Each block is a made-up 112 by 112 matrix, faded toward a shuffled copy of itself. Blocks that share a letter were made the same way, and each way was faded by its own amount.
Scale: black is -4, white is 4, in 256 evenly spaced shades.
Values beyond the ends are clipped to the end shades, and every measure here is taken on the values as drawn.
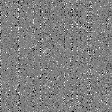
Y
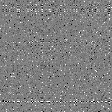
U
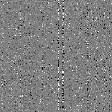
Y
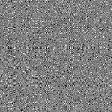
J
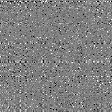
U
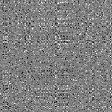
J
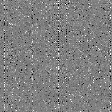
Y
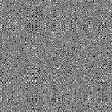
J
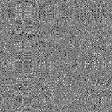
J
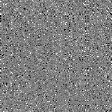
Y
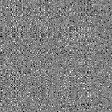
J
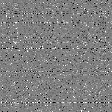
U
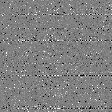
U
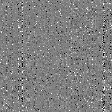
Y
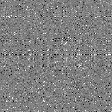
U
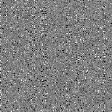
Y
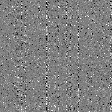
Y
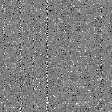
Y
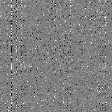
Y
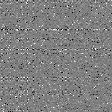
U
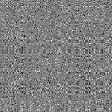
J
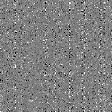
Y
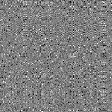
J
